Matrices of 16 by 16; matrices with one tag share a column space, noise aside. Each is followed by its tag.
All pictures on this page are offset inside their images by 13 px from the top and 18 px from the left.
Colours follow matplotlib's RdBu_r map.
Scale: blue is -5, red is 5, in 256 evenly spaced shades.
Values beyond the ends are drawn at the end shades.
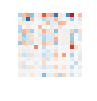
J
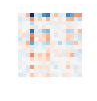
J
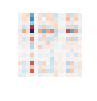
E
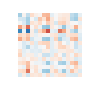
E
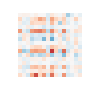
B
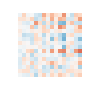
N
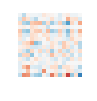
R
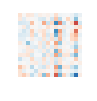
R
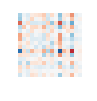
N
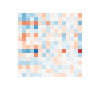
N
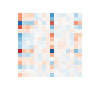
N
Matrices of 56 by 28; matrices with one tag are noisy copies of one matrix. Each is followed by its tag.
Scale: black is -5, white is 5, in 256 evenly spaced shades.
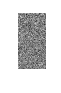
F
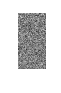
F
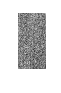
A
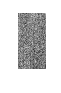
A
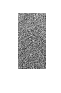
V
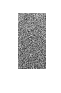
V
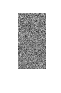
F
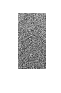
V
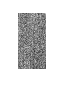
A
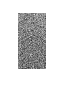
V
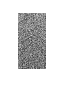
V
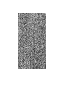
A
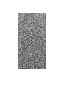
V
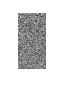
F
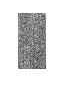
A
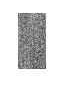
A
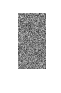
F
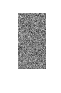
F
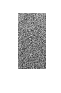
V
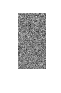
F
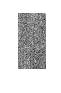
A
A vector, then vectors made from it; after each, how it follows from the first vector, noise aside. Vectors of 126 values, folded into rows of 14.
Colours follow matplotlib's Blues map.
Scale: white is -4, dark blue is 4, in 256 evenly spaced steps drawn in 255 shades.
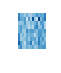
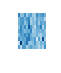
wrapped around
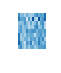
copied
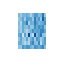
wrapped around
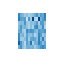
copied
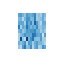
wrapped around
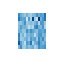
copied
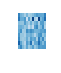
copied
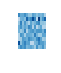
sign-scrambled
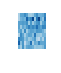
sign-scrambled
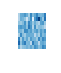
sign-scrambled
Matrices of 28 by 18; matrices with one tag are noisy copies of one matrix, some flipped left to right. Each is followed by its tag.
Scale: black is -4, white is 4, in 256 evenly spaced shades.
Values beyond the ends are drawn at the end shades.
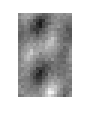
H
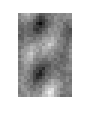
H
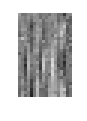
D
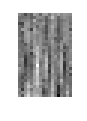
D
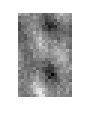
H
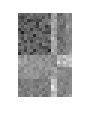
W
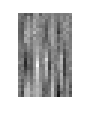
D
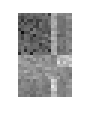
W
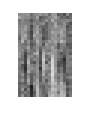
D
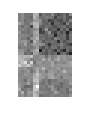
W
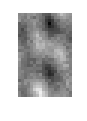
H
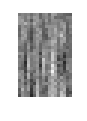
D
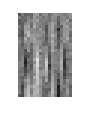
D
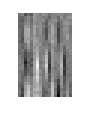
D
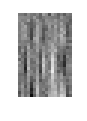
D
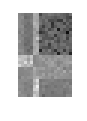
W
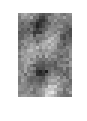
H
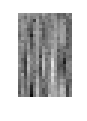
D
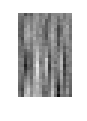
D
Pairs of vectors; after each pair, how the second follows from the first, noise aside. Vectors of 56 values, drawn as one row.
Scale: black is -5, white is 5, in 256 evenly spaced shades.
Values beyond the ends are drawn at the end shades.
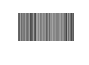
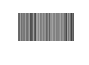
copied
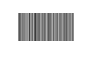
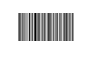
scaled up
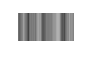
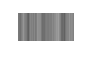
shrunk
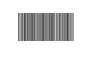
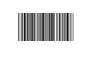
scaled up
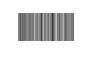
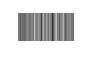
copied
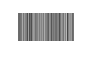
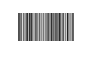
scaled up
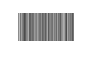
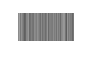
shrunk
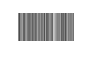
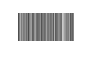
wrapped around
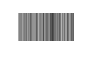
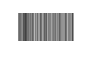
wrapped around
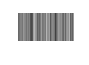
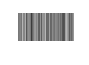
wrapped around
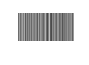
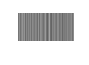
shrunk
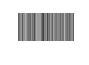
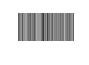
copied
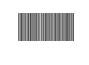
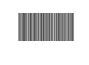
wrapped around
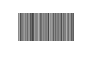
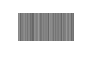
shrunk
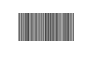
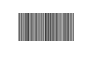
copied
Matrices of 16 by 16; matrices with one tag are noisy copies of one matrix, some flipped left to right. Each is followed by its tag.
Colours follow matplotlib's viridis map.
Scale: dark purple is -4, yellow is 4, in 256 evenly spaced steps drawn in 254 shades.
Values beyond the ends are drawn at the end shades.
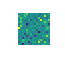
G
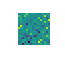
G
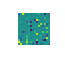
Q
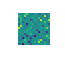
G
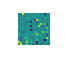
Q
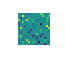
G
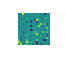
Q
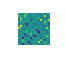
G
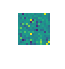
Q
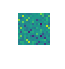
G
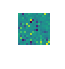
Q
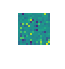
Q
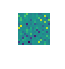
G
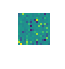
Q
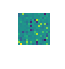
Q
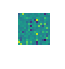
Q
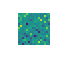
G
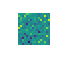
G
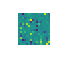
Q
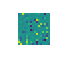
Q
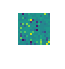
Q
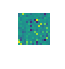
Q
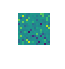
G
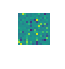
Q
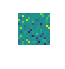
G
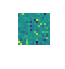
Q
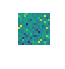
G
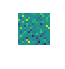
G
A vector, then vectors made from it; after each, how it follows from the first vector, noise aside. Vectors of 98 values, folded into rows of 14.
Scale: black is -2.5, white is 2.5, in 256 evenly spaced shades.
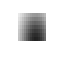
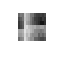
wrapped around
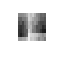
wrapped around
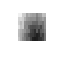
copied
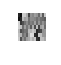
sign-scrambled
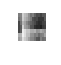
wrapped around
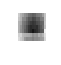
wrapped around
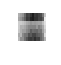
wrapped around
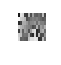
sign-scrambled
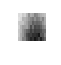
copied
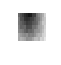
reversed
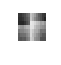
wrapped around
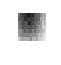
reversed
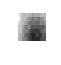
copied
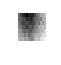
reversed
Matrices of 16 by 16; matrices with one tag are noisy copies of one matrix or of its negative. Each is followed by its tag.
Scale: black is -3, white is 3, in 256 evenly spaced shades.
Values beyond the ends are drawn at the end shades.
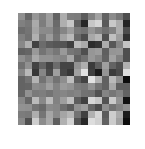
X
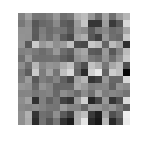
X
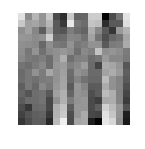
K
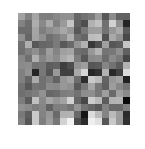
X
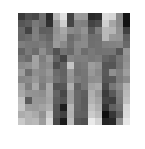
K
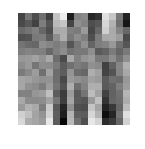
K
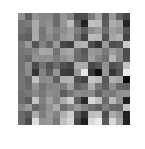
X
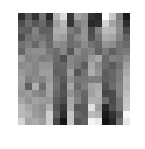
K
